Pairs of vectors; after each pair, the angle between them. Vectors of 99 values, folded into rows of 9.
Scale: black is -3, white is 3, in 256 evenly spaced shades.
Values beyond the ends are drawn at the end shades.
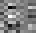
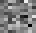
partly opposed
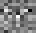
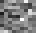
partly opposed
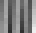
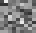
orthogonal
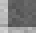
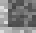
nearly parallel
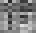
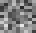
partly aligned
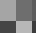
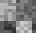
nearly parallel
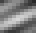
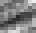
nearly opposite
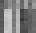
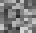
partly opposed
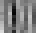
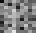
partly opposed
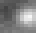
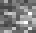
partly aligned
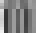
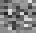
orthogonal
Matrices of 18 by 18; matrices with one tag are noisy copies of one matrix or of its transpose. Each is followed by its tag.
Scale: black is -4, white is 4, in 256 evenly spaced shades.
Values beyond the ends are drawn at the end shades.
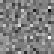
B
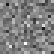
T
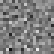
B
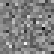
T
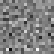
B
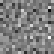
B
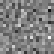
B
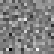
B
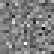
T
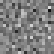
B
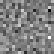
B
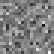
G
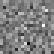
T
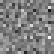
B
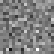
B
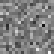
G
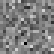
G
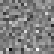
B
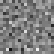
B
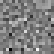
B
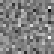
B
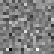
B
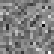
G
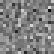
B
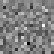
T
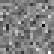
G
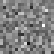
T
